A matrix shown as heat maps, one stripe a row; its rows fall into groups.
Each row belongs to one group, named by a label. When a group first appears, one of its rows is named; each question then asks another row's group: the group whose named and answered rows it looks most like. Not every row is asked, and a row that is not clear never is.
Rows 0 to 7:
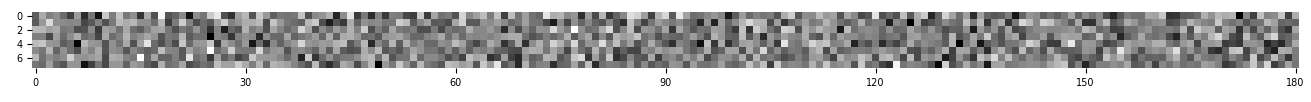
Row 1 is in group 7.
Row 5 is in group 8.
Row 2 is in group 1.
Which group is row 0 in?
1
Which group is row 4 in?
1
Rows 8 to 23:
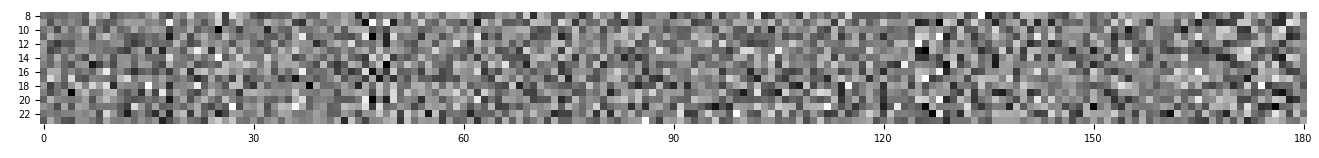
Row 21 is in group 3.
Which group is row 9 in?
8
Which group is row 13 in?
3
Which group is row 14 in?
8
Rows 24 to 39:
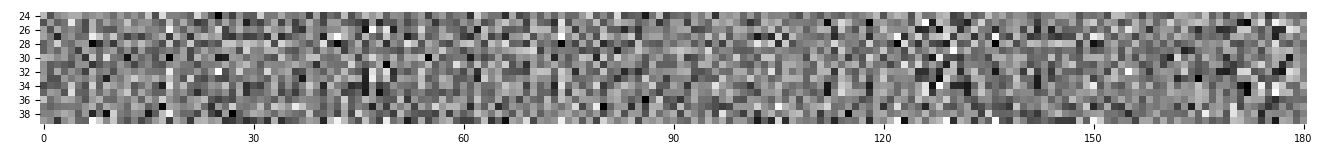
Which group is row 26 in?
8
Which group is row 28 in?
7
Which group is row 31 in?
7
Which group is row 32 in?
8
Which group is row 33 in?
8
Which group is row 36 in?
1
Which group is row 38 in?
1
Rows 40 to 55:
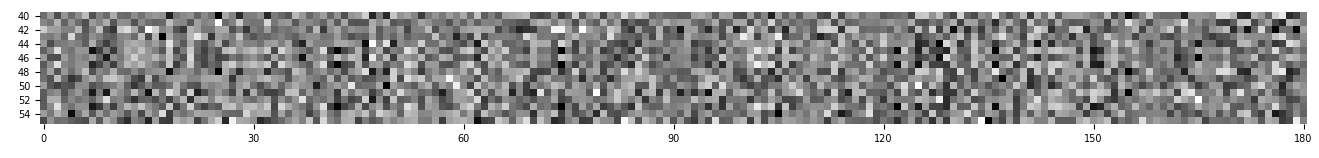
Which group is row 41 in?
8
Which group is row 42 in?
1
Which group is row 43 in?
3
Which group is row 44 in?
8
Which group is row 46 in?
8
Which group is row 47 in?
7
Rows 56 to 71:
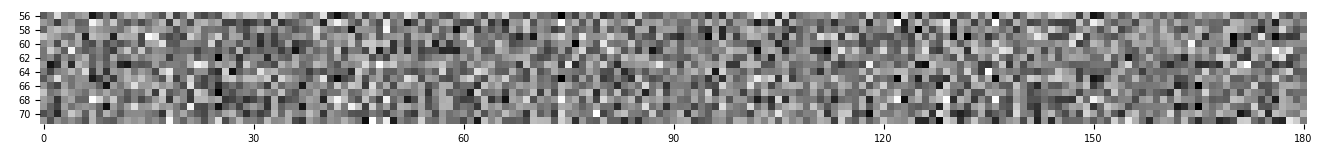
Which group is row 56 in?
7
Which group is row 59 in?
1
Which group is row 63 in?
3
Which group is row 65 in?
7
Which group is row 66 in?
8
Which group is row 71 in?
8
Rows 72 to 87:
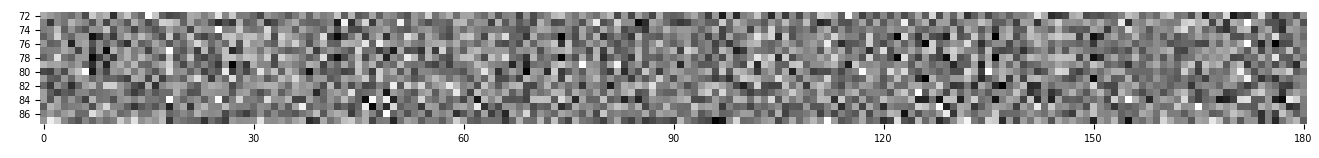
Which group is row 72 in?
1
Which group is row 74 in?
8
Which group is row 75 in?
7
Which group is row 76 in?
3
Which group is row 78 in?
7
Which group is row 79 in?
1
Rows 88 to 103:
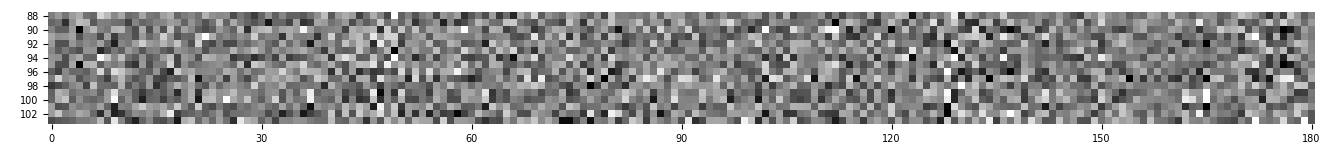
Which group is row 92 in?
8
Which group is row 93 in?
7
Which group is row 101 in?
8
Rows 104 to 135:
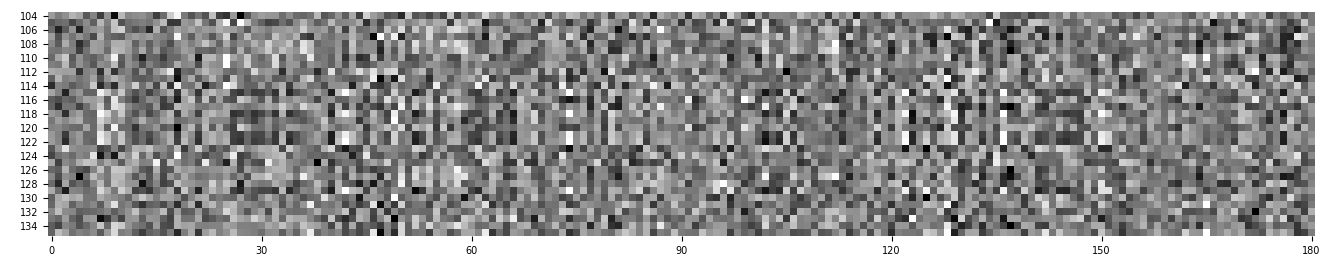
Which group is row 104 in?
1
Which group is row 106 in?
3
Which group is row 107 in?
8
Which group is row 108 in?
3
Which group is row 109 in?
3
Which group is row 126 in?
3
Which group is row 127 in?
3
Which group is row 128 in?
3
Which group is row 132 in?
1
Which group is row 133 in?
7
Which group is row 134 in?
3
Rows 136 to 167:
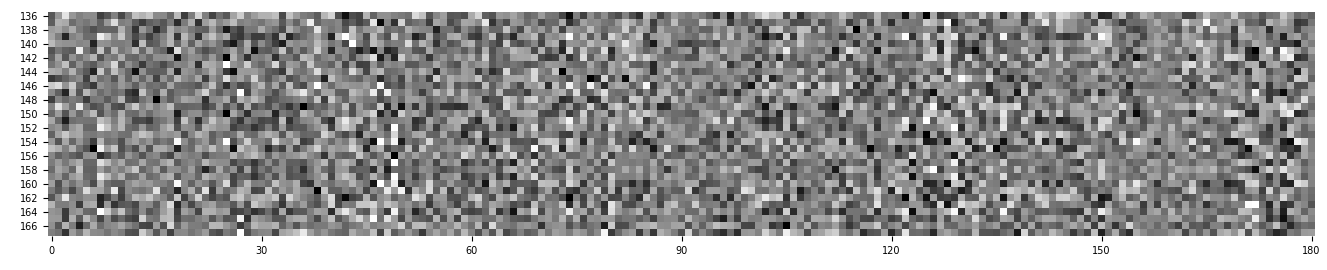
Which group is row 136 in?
7
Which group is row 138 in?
1
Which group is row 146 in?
1
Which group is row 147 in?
3
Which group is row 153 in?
7
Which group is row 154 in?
8
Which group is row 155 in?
1
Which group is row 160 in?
8
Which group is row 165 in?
3
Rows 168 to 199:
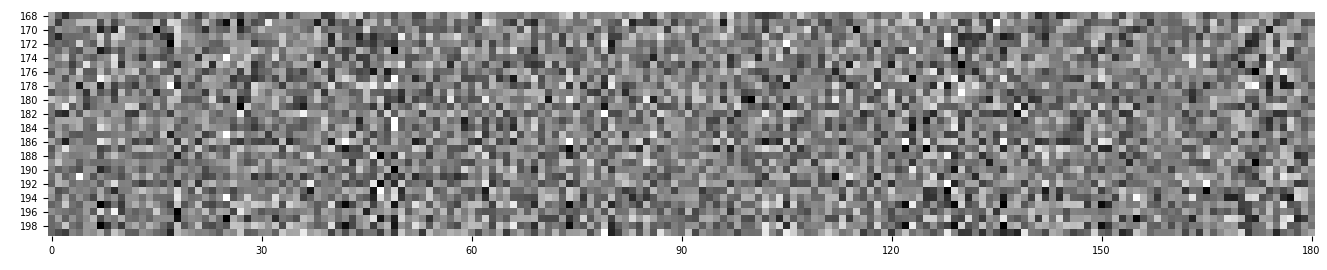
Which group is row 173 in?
7
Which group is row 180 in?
1
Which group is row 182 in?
3
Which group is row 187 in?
7
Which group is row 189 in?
1
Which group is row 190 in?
7
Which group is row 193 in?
8
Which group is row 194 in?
8
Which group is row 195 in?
7
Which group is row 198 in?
7
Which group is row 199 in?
3
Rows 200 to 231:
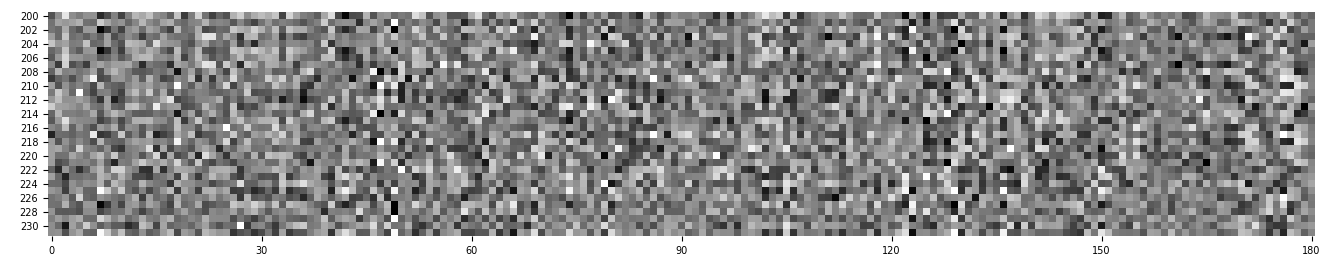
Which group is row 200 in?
7
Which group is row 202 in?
7
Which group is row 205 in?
7
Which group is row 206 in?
7
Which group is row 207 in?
3
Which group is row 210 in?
8
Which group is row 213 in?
1
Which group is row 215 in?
7
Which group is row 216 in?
8
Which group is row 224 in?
3
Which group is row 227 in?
7
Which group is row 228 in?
7
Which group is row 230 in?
3
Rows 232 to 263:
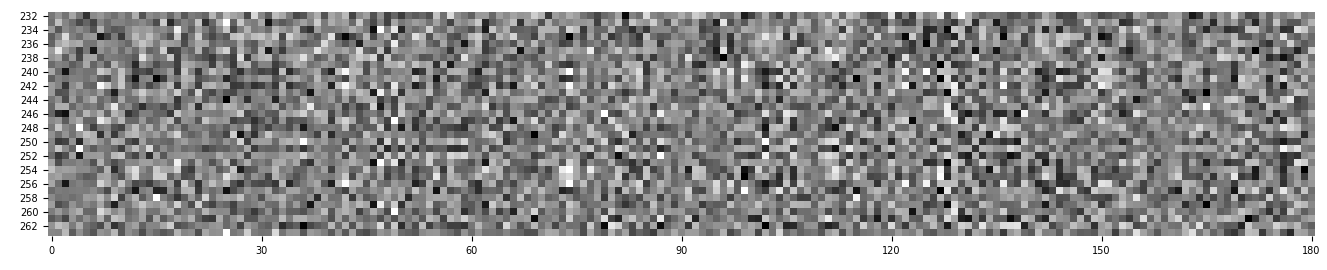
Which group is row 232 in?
1
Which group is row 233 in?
1
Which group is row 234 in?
8
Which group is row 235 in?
7
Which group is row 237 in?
1
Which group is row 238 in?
3
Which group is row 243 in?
8
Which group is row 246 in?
3
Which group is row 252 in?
3
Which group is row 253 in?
8
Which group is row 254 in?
1
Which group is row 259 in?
8
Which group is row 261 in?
3
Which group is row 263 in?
8
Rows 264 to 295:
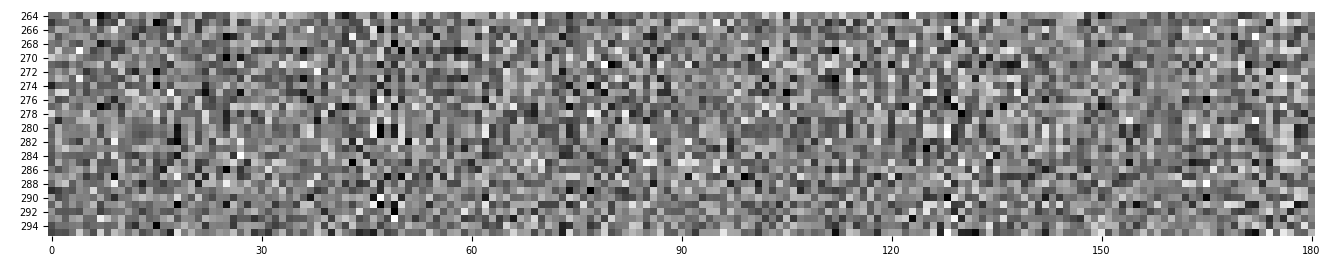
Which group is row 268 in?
7
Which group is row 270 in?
1
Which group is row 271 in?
3
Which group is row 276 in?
8
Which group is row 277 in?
7
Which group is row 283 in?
7
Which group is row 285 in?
1
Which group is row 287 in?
1
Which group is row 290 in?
8
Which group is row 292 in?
7
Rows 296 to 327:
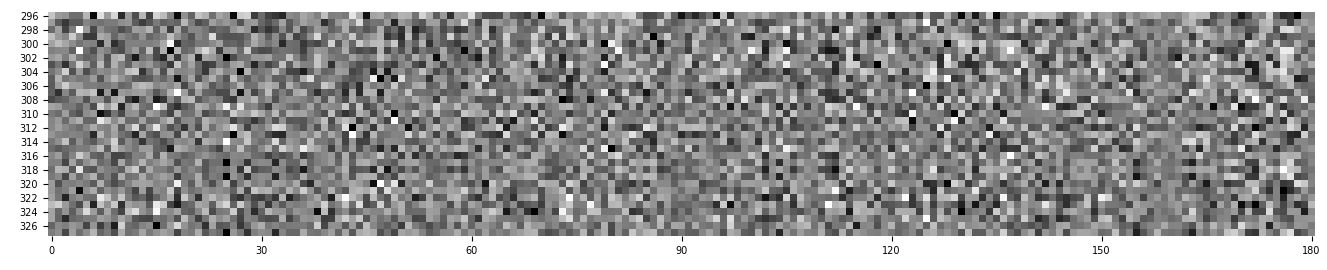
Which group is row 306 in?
7
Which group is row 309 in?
1
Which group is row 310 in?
7
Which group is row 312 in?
1
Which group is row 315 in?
3
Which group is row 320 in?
8
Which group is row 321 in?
3
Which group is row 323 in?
1
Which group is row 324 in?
1
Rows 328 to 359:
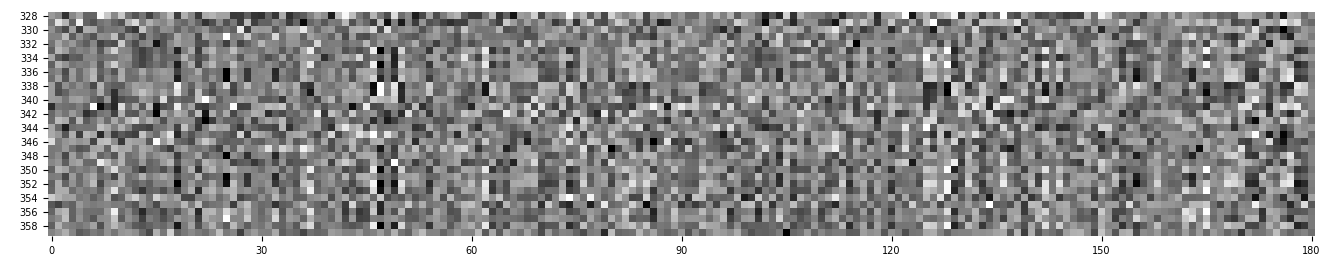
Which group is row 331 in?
8
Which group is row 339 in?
8
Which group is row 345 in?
3
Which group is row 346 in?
1
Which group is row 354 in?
1
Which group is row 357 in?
8
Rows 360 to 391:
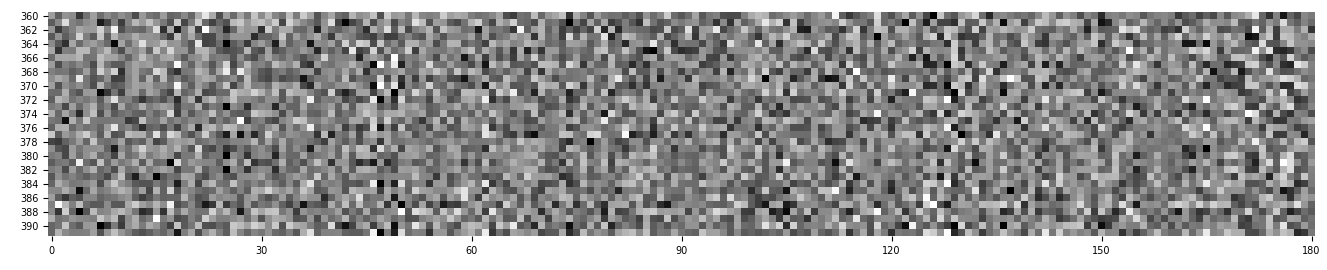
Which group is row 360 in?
3
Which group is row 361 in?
7
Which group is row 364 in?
8
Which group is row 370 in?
8
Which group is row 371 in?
7
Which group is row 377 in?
1
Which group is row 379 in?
8
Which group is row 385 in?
3
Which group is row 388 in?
3
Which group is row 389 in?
1
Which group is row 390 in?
7
